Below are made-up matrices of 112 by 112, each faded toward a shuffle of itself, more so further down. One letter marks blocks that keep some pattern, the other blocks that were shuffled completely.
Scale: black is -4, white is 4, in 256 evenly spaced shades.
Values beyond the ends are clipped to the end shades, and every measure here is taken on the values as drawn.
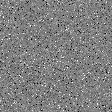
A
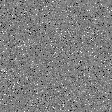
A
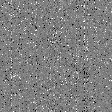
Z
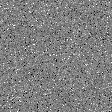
A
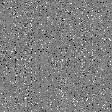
Z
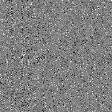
Z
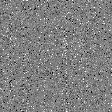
Z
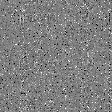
Z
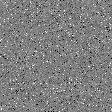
A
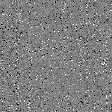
Z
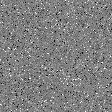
A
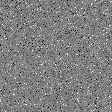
A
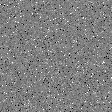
A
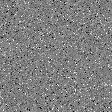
A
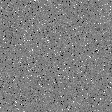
A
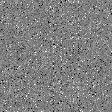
Z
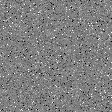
A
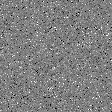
A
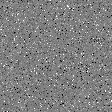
A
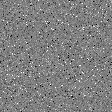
A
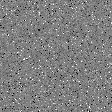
A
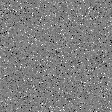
A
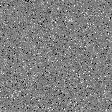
A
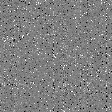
Z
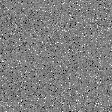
Z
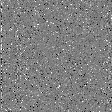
Z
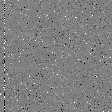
Z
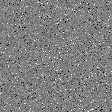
A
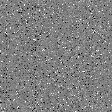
Z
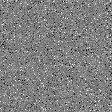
Z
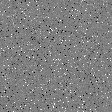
A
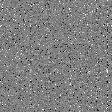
Z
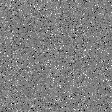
Z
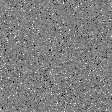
A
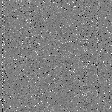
Z
